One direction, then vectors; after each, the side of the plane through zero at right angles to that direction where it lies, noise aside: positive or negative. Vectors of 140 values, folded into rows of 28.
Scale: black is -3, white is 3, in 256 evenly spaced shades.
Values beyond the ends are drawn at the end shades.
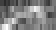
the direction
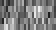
positive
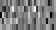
positive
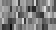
negative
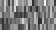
negative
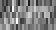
positive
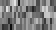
negative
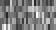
positive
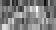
positive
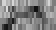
negative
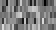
positive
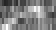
positive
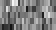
negative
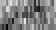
negative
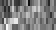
positive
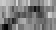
negative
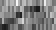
negative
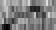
negative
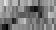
negative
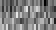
positive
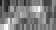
positive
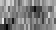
negative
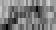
negative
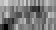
negative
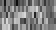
positive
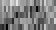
negative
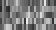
positive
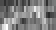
positive
